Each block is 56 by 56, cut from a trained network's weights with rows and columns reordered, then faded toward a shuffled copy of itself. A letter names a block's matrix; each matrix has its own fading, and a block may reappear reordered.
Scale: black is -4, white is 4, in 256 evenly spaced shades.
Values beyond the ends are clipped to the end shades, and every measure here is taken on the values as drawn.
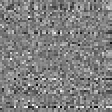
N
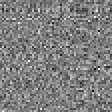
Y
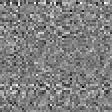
N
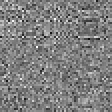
Y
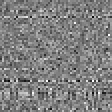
N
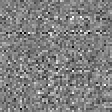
N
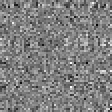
Y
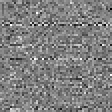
N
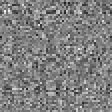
Y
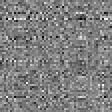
N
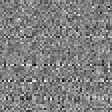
N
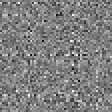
N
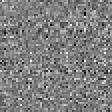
N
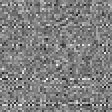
N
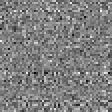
Y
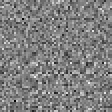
Y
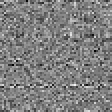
Y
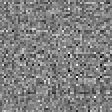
Y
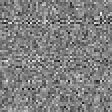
Y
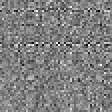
N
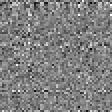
N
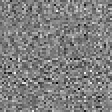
Y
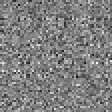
Y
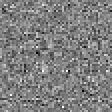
Y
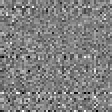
N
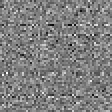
Y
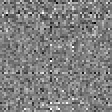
N
